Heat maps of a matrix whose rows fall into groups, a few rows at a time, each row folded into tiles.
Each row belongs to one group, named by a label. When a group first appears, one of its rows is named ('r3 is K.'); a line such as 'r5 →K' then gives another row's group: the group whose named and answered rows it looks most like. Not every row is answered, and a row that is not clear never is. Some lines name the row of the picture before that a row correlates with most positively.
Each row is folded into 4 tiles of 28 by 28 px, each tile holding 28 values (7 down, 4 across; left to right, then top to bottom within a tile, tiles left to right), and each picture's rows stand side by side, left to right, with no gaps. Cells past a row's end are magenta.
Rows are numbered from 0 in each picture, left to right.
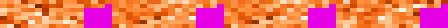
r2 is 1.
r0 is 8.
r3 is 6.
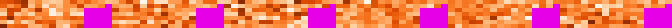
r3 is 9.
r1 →9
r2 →6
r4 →1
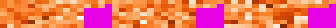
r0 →1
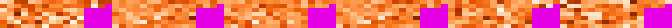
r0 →6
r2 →8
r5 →6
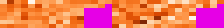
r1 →1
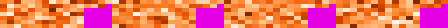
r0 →6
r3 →8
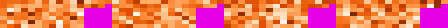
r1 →6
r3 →6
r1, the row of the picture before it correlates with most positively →1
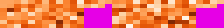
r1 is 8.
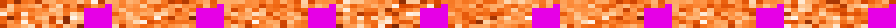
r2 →8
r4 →1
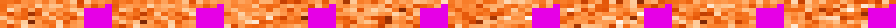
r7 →6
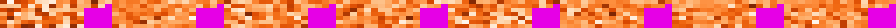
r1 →1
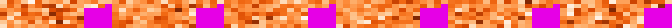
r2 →1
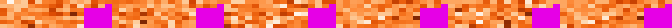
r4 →8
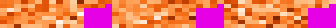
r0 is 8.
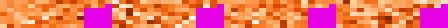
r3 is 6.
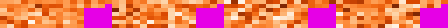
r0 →8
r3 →6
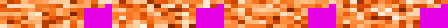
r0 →6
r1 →9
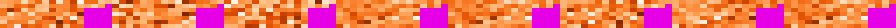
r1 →6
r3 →1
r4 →1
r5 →8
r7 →1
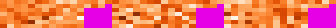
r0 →1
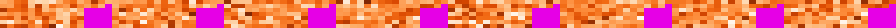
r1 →8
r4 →9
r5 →1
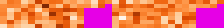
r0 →9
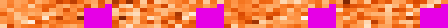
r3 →9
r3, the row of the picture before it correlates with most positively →1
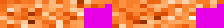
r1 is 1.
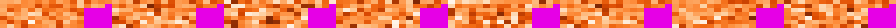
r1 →8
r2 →6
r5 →8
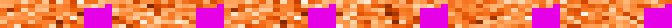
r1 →8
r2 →8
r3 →9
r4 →1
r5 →6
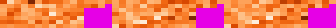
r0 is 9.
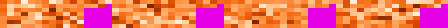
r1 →8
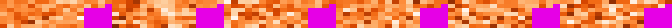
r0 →1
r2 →9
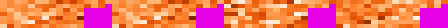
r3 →1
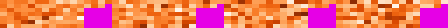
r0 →1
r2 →6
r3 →9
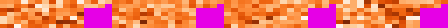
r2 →1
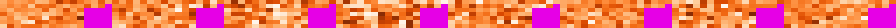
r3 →6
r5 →8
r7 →1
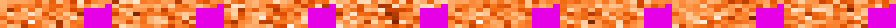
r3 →9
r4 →8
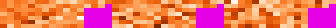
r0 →1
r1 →6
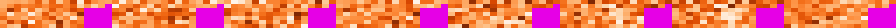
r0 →8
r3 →8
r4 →8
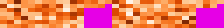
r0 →6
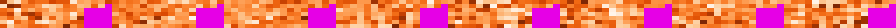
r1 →1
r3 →9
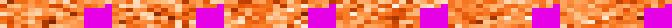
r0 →6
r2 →6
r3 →9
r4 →1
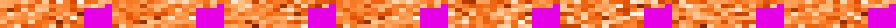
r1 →1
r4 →6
